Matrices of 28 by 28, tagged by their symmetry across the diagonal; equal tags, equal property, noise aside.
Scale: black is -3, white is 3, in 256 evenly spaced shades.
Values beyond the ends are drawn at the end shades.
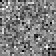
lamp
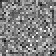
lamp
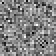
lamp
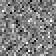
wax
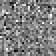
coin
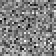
wax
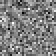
coin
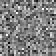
coin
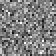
wax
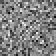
lamp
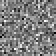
wax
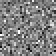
wax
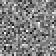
wax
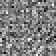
coin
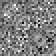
lamp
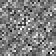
lamp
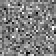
coin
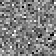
wax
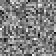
coin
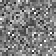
lamp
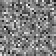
coin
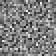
lamp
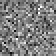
wax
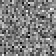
wax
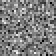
wax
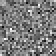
lamp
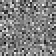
coin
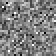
coin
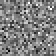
coin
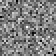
lamp
